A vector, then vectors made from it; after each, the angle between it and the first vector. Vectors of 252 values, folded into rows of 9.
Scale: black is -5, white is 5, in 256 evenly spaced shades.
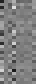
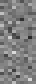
partly aligned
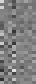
nearly opposite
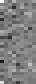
partly opposed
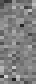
partly aligned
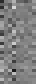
nearly parallel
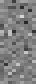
partly opposed
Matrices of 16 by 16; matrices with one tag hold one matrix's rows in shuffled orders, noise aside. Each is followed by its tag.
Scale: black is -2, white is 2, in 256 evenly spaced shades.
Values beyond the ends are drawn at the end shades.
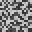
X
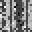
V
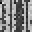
V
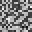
X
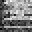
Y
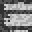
Y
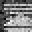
Y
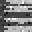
Y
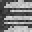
Y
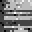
Y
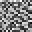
X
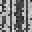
V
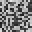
X
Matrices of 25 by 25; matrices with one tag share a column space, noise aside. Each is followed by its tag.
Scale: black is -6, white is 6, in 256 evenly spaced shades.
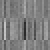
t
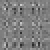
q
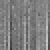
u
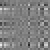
q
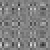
q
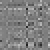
q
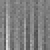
u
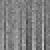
u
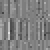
t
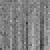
u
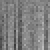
u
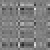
q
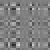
q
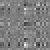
q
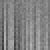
u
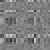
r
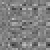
q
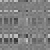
r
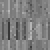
t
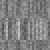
t
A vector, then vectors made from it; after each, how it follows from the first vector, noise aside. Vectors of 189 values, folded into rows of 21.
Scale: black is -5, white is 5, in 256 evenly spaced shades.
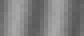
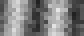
scaled up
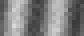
scaled up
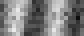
scaled up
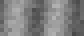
copied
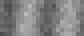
reversed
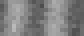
copied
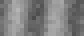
copied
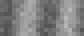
reversed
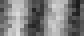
scaled up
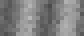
reversed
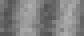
reversed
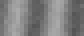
copied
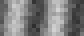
scaled up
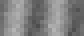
copied
